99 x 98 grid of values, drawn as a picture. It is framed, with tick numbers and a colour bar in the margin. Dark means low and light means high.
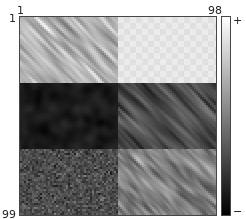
The table splits into 3 rows of 2 panels. Panel 1,1: high, slanting down to the right. Panel 1,2: very high, checkered, faint in contrast. Panel 2,1: very low, blotchy, faint in contrast. Panel 2,2: low, slanting down to the right. Panel 3,1: low, fine-grained. Panel 3,2: middling, slanting down to the right.
